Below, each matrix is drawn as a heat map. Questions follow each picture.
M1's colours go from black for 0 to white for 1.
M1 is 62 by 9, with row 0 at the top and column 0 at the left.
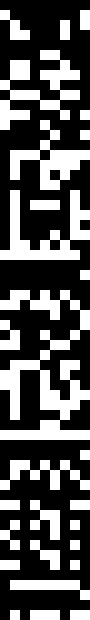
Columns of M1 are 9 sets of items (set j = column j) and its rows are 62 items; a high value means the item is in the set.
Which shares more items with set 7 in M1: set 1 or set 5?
set 1
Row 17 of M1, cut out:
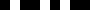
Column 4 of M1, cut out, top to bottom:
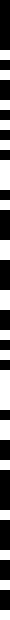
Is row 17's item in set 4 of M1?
yes
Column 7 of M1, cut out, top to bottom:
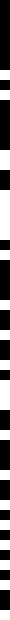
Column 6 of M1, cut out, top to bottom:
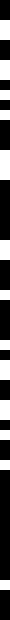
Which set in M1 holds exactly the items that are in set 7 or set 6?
1
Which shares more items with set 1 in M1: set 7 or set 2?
set 7
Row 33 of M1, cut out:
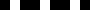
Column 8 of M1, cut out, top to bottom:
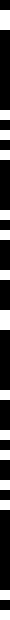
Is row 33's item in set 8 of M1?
no
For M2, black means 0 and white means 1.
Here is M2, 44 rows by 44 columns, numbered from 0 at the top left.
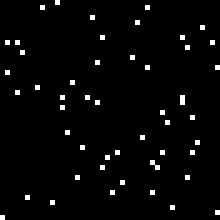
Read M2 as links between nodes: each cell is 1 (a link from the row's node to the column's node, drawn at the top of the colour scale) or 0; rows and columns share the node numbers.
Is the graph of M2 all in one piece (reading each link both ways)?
no
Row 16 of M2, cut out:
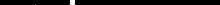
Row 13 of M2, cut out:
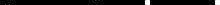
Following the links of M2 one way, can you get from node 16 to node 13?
yes
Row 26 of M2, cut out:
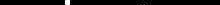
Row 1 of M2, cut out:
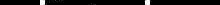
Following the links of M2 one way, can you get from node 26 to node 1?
yes
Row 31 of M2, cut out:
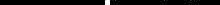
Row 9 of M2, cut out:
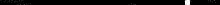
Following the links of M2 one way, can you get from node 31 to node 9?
no
